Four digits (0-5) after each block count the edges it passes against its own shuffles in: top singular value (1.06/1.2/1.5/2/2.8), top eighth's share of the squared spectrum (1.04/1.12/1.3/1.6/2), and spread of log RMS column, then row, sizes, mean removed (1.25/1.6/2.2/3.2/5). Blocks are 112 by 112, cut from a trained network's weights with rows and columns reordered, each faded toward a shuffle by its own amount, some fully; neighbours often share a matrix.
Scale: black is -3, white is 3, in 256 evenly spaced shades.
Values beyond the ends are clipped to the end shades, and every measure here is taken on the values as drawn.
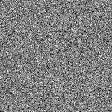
2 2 0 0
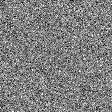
0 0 0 0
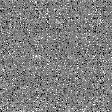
2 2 2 0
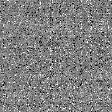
2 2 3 0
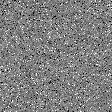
0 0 0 0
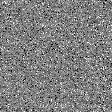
1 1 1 0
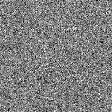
2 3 1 1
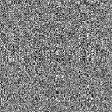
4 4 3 2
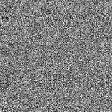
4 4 1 2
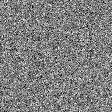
1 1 0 0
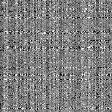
4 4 1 4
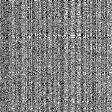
5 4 1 3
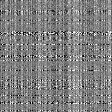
5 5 2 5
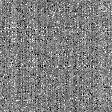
3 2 0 2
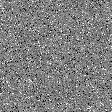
0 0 0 0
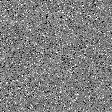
0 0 0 0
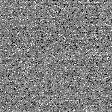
2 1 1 0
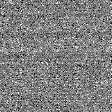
3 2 2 0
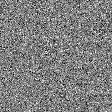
1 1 0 0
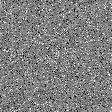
0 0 0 0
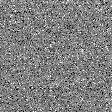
1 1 0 0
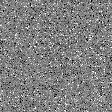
1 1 1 0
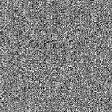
3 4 2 2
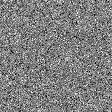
1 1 0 0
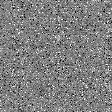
1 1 1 0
